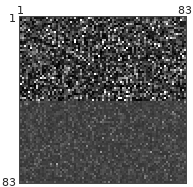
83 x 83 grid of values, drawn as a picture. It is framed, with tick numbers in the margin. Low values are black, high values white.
Histogram: skewed, a long tail of high values. Mirror symmetry: none. Grain: fine. Average level on the scale: 30%. Seam: horizontal, 50% of the way down, the bottom part calmer. Slope: none.
